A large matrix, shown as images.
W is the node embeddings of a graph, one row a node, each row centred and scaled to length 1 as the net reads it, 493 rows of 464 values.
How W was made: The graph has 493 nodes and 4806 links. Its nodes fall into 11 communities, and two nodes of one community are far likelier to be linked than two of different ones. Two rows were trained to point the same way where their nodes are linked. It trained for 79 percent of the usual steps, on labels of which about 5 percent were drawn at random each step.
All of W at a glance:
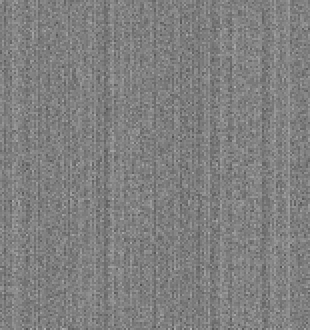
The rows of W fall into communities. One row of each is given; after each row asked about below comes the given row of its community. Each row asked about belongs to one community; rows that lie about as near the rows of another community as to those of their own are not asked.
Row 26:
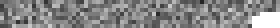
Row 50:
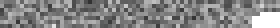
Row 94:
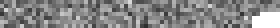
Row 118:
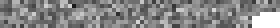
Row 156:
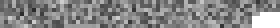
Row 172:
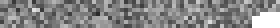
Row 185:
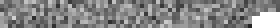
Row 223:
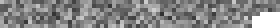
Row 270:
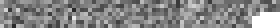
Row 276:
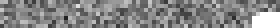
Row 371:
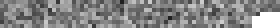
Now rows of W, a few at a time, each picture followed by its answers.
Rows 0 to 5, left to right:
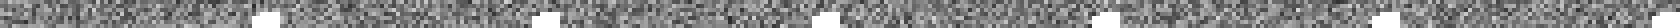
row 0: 223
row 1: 276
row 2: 172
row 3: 172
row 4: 223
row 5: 172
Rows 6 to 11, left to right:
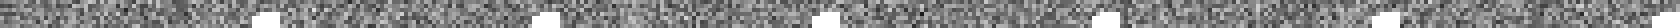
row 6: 276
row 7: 172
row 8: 94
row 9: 172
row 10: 26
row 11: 118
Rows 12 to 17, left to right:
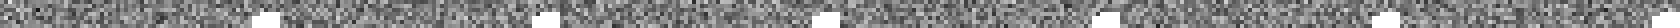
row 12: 156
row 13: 185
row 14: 156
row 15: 156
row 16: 172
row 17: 276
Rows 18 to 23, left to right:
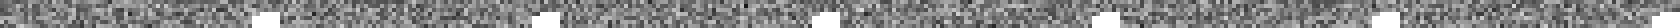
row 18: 26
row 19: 371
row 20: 270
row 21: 118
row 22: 223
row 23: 50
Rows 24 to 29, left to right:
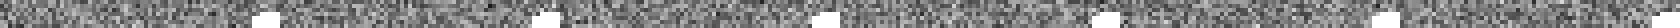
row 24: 185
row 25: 156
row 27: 270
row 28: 276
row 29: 26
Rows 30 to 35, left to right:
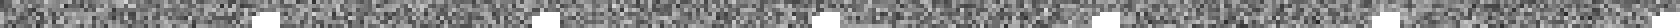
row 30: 118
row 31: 26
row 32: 270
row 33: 223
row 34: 50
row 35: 50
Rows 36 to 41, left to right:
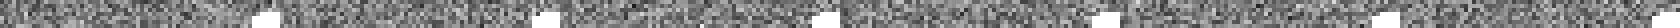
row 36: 94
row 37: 185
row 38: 118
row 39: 26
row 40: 371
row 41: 172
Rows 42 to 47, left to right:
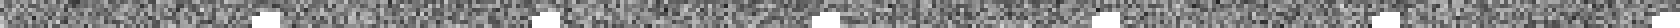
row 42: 185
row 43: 185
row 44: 185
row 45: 223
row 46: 270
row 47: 26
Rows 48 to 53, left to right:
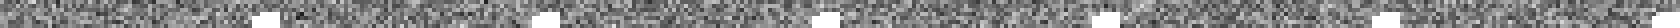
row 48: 185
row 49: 371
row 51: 50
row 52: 50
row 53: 118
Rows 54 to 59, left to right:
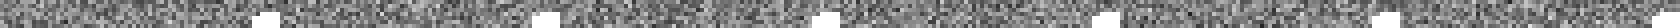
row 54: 185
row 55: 26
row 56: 50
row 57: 94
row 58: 270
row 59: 26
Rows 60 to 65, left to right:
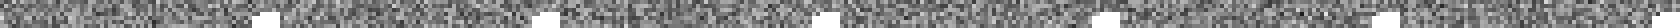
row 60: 185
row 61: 50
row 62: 156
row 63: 270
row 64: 118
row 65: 156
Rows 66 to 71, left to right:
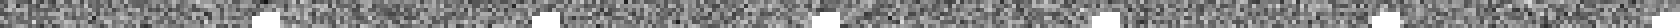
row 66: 94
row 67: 223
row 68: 371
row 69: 50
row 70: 270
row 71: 26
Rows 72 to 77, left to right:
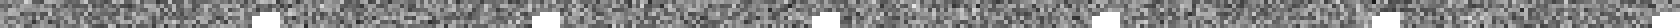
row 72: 223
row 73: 223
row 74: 26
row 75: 94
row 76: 371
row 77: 118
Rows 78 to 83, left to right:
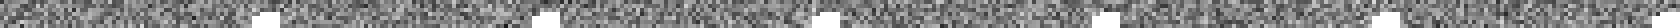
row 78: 371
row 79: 94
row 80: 371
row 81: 156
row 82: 50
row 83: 185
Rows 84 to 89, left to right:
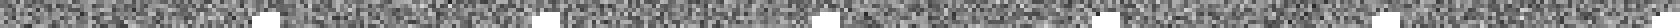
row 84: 276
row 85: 26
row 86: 270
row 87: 50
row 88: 26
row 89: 50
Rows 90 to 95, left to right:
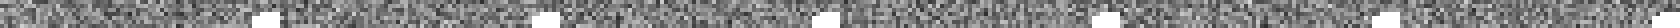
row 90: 223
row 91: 26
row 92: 94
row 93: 270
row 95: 156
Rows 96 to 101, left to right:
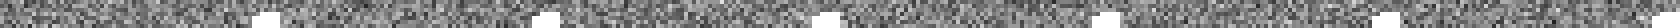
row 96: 276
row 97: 172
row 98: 26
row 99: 185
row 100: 185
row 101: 118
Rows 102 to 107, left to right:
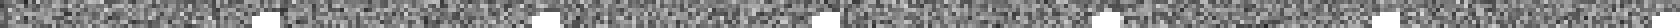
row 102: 26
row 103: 26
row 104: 270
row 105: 270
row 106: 223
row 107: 156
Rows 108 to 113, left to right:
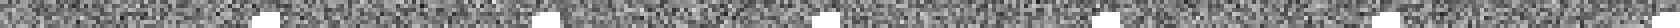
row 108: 276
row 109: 276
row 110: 26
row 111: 270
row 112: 172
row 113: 223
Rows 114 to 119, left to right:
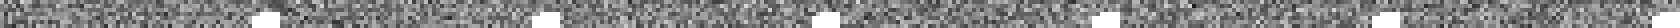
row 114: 270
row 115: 156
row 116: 270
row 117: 50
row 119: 118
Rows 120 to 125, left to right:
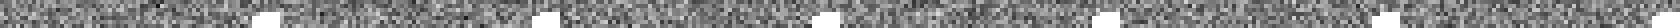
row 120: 118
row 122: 94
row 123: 118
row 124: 94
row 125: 172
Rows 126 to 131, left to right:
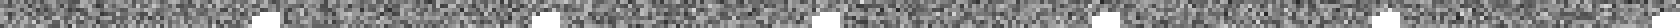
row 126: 276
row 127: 185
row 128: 223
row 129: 270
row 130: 185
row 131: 223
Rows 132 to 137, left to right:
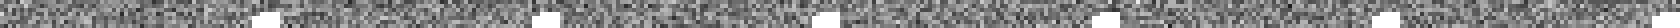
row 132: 118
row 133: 223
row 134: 118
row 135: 26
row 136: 371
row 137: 223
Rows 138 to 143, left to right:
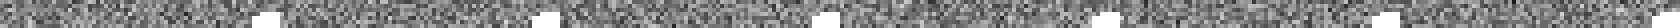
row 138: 172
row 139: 185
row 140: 156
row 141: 50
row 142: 26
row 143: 94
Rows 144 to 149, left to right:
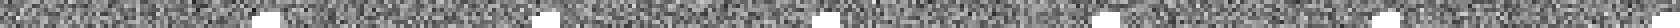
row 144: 172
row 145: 185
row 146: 26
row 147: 270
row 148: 172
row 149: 156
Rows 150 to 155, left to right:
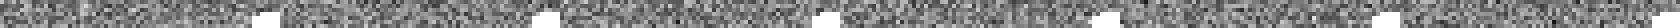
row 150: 223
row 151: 270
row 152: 371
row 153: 185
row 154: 172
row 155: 185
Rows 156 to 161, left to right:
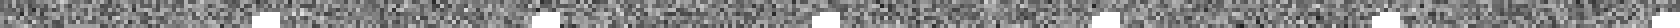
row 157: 371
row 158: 276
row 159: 223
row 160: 172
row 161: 223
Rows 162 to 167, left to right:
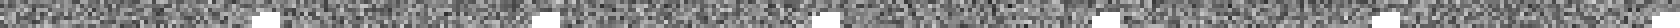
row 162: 50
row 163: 156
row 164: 156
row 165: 156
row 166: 223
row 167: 50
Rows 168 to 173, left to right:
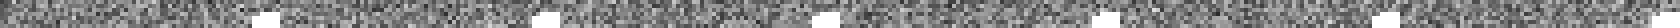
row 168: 26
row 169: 270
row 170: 223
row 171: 50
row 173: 50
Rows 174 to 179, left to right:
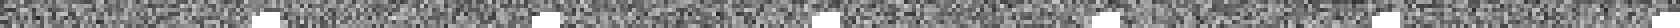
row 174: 156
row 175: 185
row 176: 276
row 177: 371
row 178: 223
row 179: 270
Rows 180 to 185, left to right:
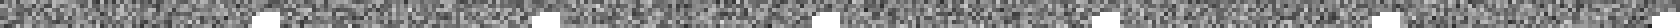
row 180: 94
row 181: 156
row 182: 223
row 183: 371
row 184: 185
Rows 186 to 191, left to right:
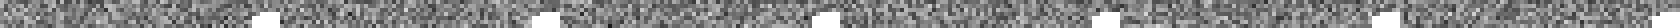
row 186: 172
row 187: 371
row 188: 223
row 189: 270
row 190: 223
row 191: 185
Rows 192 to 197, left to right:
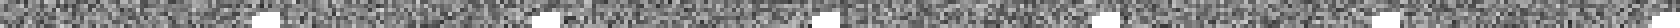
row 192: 172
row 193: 26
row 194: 223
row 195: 26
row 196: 26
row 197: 276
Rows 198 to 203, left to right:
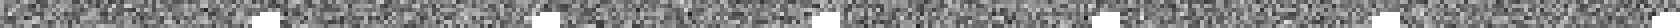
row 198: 371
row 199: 156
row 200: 118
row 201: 270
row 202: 156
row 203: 172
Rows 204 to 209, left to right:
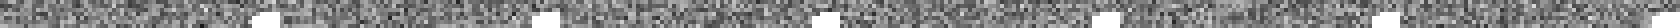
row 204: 223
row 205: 223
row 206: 26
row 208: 118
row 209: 371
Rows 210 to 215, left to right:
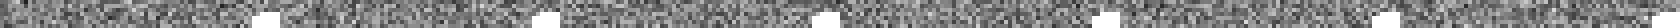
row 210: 26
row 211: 172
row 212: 270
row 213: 94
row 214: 276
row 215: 118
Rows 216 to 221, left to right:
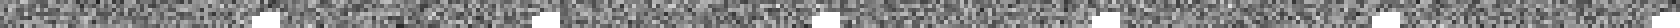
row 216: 371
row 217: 118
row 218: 26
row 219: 156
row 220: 276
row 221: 276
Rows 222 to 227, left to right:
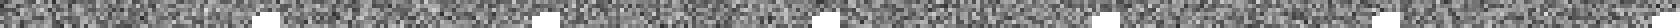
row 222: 156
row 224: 94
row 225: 156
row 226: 118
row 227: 118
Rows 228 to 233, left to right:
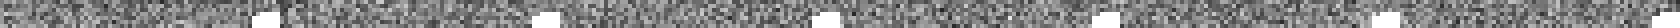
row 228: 223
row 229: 26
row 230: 185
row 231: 156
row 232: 50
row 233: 276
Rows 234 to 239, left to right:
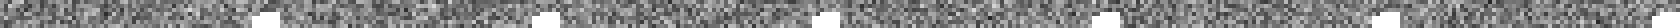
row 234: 371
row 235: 223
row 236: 223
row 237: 276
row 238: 94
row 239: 172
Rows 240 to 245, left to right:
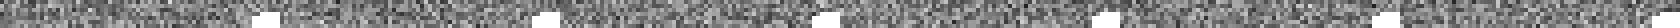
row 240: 371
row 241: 371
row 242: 118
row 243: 270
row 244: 118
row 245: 156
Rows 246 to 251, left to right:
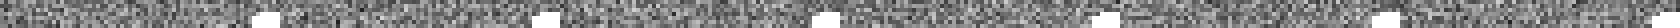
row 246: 270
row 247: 270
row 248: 270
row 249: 156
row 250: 371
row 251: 156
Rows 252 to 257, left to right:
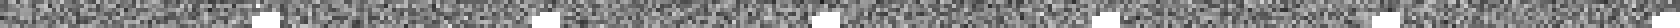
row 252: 223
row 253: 26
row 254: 270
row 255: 50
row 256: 371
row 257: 185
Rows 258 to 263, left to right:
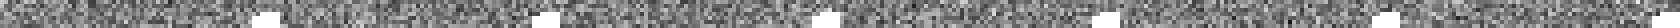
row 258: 50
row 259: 185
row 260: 50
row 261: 118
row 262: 276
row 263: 26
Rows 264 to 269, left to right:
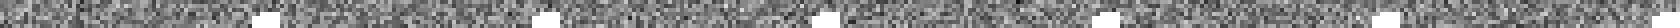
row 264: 26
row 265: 276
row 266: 270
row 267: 371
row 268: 50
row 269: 50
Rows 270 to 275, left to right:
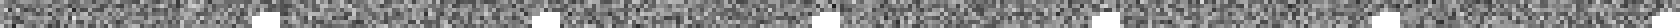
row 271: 26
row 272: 118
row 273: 276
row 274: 270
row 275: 172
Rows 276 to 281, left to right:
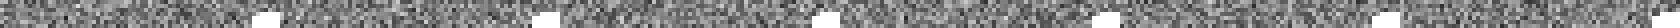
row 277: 118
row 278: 172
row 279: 172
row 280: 276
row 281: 270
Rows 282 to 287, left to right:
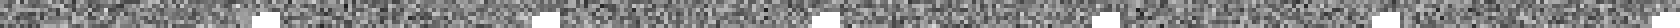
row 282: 50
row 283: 371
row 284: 156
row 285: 156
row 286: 371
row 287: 50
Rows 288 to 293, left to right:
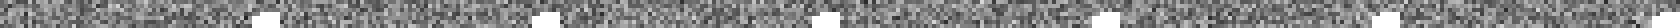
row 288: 26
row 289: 270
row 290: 270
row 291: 26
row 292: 50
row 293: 371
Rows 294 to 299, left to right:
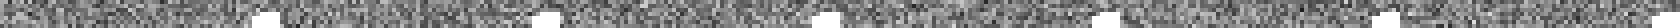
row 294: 276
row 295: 270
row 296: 276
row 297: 118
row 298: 185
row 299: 371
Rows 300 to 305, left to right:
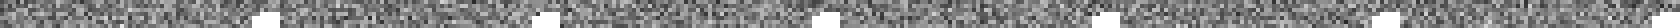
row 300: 156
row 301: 156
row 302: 156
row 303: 156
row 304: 371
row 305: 156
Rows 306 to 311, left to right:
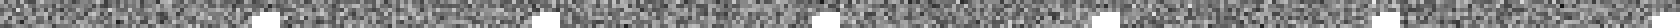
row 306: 156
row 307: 156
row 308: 270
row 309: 50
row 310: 50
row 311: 156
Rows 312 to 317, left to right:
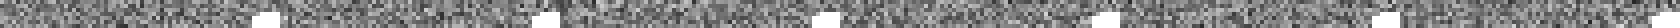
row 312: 276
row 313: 276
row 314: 26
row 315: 118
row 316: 118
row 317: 270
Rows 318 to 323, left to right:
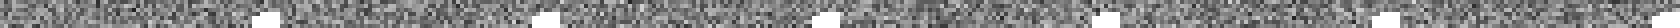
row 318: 185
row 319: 26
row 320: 172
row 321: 50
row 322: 50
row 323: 223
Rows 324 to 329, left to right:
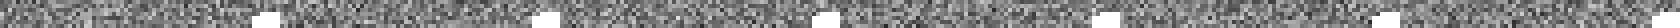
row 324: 118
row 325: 185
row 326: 276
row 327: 26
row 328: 185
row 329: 172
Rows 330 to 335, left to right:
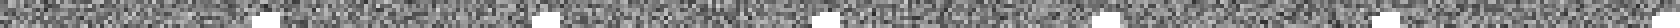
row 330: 156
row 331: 270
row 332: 270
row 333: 156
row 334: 185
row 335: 172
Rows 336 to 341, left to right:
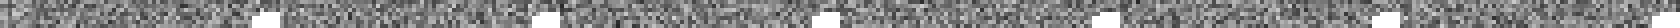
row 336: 276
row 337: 270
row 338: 156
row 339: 156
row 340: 118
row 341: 276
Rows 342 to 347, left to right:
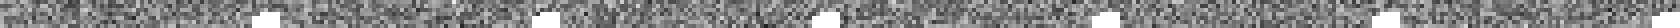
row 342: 223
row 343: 223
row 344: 172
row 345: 371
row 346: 94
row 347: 223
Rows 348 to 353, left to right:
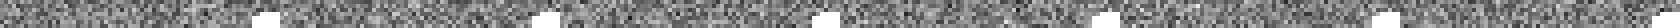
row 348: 270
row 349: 172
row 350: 172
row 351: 371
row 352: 371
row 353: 156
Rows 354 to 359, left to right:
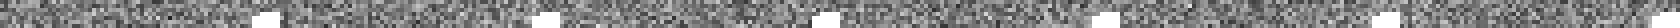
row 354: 118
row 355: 26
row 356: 276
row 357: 50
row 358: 50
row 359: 276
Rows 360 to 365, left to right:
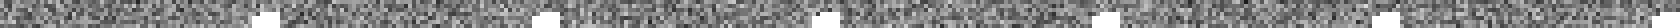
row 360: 50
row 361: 94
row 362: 156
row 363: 118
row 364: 223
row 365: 156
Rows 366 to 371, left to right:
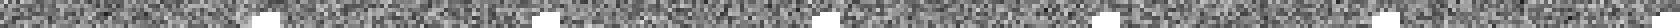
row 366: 371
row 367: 118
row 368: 172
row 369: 270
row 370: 276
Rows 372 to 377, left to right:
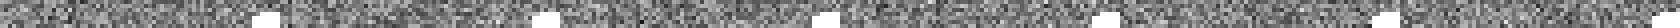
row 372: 172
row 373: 276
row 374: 223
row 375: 172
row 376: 94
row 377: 94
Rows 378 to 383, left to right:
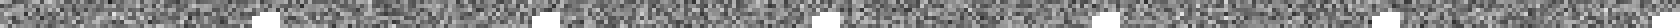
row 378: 172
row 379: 223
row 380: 172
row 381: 276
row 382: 276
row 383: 118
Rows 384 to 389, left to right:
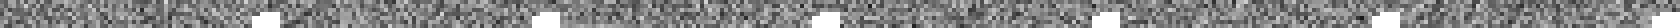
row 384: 94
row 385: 94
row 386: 223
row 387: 118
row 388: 94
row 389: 50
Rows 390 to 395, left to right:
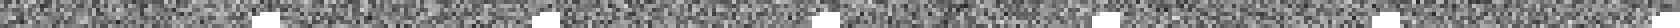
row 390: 94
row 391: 223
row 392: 270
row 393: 223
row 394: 276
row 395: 156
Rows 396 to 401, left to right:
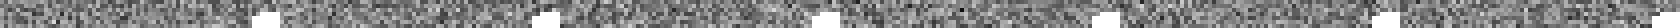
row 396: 270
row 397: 223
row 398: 50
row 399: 118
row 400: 118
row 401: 118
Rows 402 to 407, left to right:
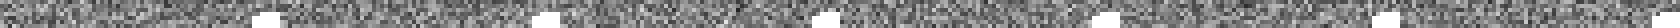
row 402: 223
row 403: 223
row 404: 172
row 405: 172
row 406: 223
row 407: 156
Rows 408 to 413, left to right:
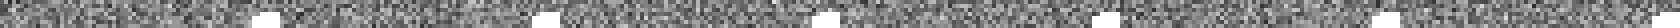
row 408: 276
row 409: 94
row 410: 172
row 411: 172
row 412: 156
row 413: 156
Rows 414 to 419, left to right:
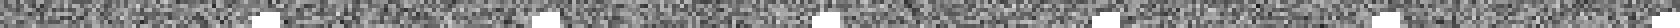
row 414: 156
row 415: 371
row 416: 94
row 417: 223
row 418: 371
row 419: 185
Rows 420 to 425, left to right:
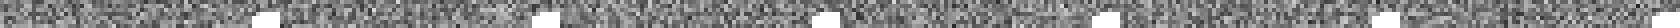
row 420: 223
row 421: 94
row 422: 270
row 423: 94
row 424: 270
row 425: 371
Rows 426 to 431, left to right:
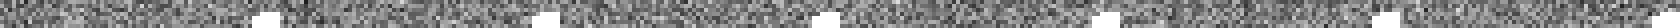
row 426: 94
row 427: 118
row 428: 172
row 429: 50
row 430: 223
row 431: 185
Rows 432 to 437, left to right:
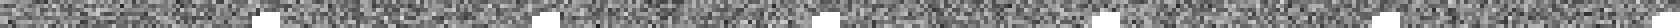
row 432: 276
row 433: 223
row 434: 371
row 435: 50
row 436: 172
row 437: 371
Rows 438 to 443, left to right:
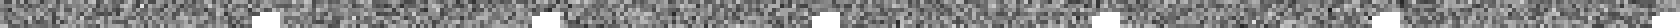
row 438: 185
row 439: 223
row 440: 185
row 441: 270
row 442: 118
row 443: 118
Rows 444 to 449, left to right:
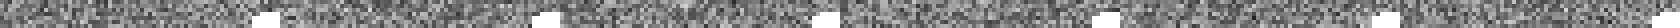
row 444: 371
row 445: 223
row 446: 118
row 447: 26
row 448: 50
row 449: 94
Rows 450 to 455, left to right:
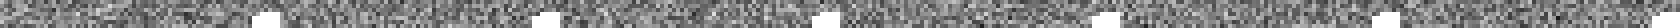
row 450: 276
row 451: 185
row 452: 118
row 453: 118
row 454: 270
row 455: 156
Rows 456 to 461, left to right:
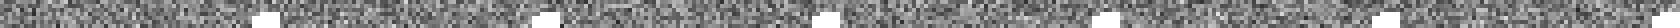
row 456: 270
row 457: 371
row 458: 118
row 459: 185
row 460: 156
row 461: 94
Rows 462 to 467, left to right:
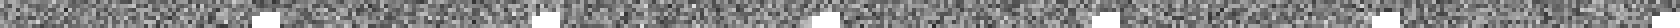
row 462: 185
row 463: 50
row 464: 50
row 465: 371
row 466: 26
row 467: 94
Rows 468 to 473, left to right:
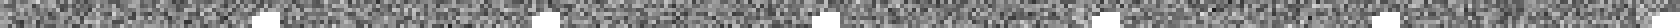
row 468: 172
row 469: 270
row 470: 276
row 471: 371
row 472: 270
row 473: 371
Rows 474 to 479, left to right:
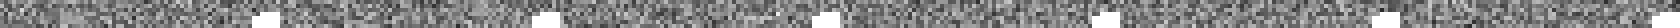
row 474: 94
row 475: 156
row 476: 185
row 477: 270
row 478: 270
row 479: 26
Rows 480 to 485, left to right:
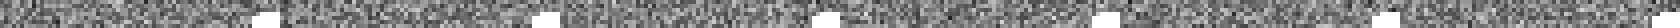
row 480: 118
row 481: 26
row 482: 270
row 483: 223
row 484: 50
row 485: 371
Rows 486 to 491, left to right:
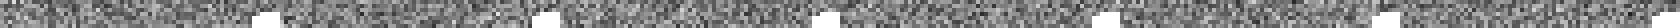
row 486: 223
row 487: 223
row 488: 185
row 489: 172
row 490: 371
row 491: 270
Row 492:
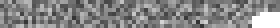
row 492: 223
